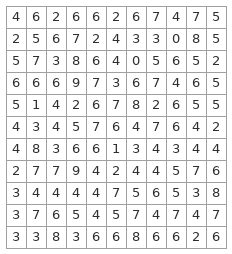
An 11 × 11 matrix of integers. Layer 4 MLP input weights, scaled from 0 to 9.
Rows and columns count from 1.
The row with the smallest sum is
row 2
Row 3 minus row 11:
2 4 -5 5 0 -2 -8 -1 0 3 -4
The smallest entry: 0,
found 2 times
